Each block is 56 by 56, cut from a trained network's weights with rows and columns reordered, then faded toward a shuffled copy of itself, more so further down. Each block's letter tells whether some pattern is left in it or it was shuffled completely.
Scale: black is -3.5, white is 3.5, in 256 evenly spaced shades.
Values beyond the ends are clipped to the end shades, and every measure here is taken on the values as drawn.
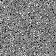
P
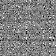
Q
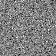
P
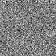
Q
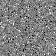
P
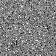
P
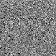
Q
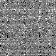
Q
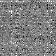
Q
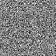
Q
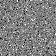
P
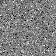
P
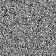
P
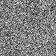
P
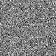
Q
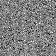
P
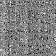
Q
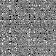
Q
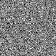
Q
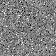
P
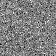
P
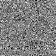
Q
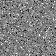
P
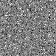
P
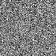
Q
